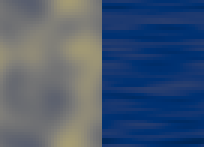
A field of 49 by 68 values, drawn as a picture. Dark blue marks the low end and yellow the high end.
It is made of 1 by 2 panels. Panel 1,1: middling, smooth. Panel 1,2: very low, streaked across, faint in contrast.
